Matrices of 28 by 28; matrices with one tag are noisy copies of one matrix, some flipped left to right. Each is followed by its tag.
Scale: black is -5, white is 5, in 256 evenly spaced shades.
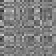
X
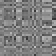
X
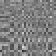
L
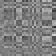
X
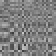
L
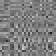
L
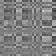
X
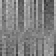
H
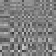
L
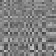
L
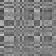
X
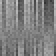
H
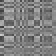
X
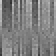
H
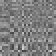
L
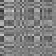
X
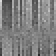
H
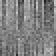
H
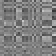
X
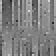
H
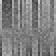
H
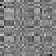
X
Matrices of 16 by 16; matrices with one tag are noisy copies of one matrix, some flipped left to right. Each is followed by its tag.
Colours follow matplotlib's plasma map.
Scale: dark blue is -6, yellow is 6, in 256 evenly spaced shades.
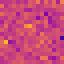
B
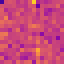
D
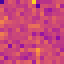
D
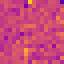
D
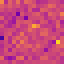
B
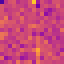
D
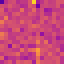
D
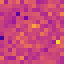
B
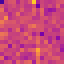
D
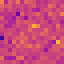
B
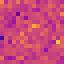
B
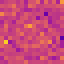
B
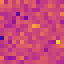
B
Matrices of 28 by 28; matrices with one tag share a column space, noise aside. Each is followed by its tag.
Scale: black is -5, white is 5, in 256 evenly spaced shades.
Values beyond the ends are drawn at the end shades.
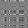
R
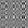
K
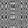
K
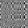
K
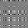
R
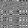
R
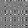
R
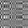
K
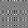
R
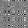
R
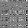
R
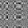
K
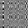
K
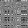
R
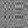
K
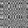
K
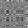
R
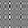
K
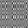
K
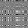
R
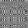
R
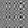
K
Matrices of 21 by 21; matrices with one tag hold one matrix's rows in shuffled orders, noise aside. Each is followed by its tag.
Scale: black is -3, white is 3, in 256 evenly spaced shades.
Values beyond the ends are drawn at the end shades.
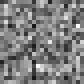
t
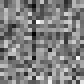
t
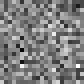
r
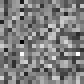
r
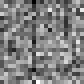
t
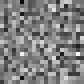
r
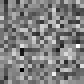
r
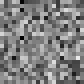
r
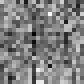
t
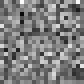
r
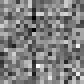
t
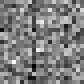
t
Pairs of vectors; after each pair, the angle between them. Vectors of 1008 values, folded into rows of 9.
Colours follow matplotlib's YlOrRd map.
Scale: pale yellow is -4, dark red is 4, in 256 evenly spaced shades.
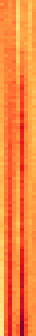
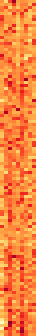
partly aligned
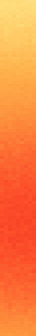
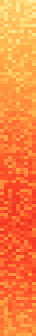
nearly parallel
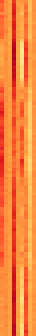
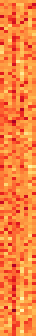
partly aligned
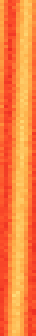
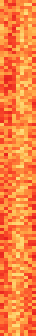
partly aligned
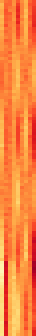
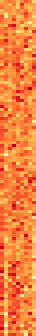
partly opposed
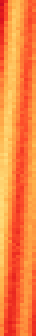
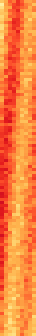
nearly opposite
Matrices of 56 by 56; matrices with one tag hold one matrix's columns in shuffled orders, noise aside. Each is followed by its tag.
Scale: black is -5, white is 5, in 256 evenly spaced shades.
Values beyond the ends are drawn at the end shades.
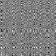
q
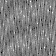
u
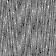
u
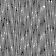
u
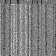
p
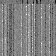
p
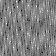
u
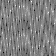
u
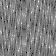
u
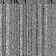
p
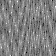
u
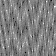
u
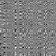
q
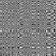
q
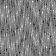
u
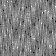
u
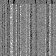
p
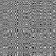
q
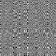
q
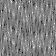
u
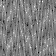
u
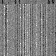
p
